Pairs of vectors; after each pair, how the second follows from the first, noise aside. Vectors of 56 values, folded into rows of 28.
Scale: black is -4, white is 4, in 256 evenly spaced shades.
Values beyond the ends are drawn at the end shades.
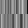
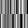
scaled up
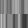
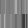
partly zeroed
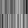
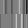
partly zeroed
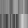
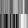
scaled up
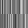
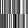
scaled up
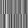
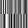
scaled up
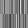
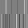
partly zeroed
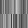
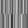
sign-scrambled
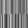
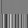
partly zeroed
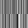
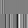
partly zeroed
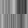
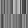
sign-scrambled
